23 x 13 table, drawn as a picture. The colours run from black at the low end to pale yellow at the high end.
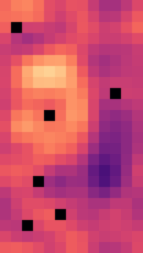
Six lone cells stand out, each far lower than its neighbours. The top right is the calmest part. The halves do not mirror each other. The values are skewed, with a long tail toward low values. No single row or column stands out from its neighbours.
